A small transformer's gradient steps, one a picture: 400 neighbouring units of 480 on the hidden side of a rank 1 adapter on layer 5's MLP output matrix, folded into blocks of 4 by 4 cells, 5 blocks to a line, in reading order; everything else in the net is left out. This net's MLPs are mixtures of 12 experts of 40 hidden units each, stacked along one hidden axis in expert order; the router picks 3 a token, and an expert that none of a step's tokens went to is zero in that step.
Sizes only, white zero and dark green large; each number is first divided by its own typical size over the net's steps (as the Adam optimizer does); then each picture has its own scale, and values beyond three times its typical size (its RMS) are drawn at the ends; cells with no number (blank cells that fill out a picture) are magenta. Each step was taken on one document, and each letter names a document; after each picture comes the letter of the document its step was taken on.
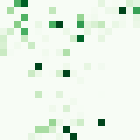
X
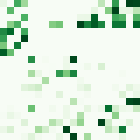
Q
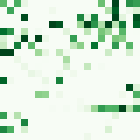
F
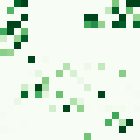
Q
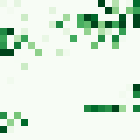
Q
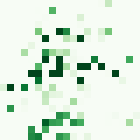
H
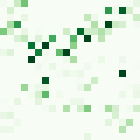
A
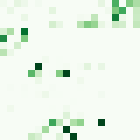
X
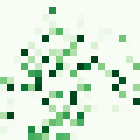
H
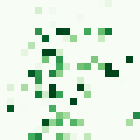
H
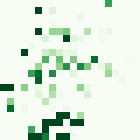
H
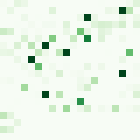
A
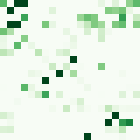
Q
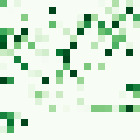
F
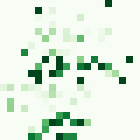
H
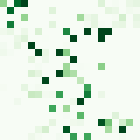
Q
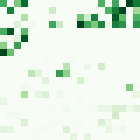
X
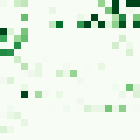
X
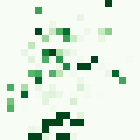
H
